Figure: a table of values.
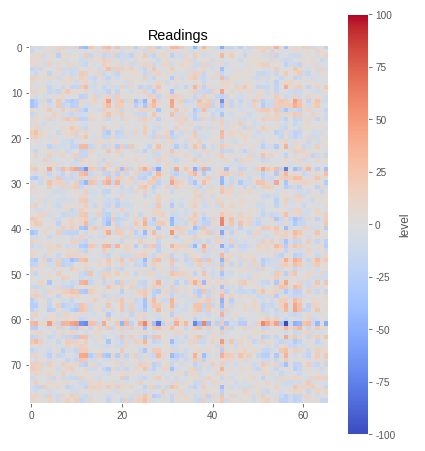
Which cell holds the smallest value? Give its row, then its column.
61, 56
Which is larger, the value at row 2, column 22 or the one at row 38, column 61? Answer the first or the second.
the second
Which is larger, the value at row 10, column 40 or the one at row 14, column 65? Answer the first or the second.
the first
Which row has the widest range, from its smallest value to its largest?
61
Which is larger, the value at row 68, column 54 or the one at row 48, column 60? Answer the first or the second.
the second
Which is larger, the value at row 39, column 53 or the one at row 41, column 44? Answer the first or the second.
the first
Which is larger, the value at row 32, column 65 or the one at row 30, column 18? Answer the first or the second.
the first
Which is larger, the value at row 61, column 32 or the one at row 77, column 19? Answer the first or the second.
the first
